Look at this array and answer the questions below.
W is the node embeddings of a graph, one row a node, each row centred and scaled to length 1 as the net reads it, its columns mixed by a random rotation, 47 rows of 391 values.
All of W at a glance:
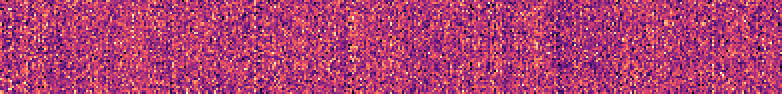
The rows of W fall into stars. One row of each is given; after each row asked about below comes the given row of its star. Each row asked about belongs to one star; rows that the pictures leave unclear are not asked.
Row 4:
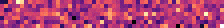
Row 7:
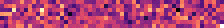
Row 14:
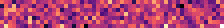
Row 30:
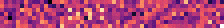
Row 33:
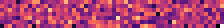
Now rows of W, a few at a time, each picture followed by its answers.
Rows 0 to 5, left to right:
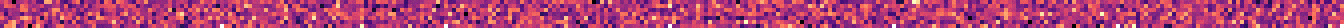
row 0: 14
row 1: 4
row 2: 33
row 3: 33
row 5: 14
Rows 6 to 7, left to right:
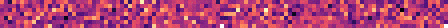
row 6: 7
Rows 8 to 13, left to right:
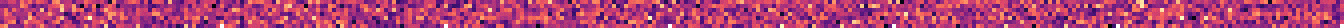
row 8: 4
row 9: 33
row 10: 7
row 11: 30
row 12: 7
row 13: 4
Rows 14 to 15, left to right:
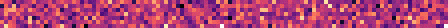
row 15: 7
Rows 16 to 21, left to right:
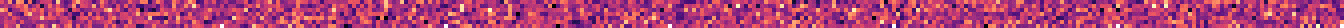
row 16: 4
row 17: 7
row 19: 33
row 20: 33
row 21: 33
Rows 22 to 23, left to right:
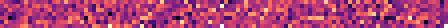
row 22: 30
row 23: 7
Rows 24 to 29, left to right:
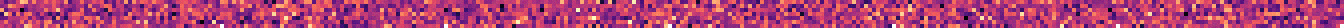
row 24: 7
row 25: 4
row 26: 30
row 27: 14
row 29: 7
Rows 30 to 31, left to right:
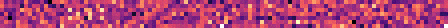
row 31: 33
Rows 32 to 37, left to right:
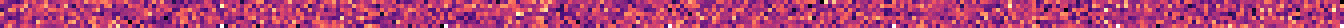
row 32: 33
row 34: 33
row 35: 4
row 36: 30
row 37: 30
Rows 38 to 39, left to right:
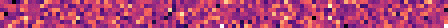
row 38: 33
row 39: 14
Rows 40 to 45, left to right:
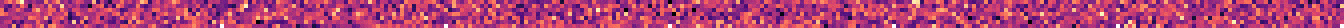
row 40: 4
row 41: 4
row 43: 30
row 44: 4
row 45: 14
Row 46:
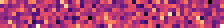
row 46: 14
